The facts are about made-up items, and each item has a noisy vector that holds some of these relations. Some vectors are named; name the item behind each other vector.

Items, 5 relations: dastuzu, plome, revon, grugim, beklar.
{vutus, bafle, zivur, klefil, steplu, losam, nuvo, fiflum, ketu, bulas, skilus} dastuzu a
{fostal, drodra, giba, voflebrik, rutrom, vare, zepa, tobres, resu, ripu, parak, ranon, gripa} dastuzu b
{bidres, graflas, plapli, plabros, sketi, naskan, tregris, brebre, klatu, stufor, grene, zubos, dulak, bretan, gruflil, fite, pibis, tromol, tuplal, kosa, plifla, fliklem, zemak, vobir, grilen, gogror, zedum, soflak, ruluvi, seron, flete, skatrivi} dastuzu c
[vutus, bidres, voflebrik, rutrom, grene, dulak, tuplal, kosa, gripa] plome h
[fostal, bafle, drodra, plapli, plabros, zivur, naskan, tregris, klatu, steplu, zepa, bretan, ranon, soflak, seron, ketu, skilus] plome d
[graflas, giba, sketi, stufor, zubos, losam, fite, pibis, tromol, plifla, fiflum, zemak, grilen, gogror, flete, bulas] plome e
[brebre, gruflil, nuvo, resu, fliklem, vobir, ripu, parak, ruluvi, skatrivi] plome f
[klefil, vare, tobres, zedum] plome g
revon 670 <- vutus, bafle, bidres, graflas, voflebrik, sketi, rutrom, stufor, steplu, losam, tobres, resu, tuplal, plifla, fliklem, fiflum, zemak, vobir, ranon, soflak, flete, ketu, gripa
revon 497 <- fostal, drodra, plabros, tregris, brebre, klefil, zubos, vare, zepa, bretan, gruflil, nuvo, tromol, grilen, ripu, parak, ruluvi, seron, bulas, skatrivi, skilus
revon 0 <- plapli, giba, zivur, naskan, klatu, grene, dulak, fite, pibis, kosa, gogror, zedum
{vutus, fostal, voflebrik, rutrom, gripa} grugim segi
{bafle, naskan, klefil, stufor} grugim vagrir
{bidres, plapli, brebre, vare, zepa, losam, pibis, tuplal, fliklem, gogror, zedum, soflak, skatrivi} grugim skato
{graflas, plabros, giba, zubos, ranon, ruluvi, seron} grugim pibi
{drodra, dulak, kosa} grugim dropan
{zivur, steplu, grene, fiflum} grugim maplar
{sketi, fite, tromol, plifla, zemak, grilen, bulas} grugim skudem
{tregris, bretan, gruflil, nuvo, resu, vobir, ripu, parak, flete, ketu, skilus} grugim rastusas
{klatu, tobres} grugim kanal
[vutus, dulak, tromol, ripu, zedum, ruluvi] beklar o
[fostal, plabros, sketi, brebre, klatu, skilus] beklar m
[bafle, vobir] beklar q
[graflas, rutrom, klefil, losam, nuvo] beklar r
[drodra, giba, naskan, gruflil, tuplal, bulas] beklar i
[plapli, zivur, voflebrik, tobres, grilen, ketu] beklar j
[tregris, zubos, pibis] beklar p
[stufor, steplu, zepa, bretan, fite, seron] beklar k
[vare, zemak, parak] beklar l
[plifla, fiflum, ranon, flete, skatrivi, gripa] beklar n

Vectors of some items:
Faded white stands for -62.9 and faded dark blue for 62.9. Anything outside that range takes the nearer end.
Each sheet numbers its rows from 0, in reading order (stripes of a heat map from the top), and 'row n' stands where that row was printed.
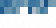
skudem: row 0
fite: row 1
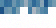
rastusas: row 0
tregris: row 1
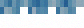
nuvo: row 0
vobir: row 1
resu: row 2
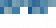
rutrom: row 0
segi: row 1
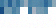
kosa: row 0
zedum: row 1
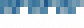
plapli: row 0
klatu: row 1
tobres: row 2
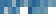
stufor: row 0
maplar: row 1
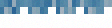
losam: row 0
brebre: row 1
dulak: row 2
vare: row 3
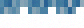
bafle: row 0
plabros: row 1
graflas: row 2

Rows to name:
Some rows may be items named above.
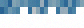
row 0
gripa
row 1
bulas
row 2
skilus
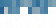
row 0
tuplal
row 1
nuvo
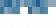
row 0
ketu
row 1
resu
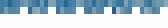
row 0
fliklem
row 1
zivur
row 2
fliklem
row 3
skatrivi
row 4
vutus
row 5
tobres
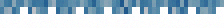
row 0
fostal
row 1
gruflil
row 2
skato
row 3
resu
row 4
fiflum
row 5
tuplal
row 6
zemak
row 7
nuvo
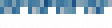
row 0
skilus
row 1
pibis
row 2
naskan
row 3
steplu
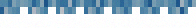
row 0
voflebrik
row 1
tregris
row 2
stufor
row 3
grilen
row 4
soflak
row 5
ranon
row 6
fiflum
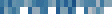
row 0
bidres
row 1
klefil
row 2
gogror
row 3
giba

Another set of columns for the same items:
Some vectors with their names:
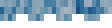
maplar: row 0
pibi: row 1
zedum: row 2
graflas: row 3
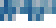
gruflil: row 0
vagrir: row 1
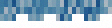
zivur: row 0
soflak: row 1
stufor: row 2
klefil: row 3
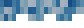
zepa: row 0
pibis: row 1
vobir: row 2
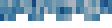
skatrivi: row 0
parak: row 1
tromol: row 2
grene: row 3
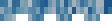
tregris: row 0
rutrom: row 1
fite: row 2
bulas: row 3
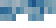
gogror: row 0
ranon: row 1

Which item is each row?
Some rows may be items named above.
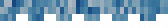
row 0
vobir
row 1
gripa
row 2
bulas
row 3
zemak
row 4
vare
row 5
brebre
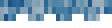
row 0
voflebrik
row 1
skato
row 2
skatrivi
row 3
naskan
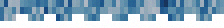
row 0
naskan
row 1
plapli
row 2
skilus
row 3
rutrom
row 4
bidres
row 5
dulak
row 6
skilus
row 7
sketi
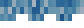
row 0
vare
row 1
sketi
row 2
tobres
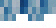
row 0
bulas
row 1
nuvo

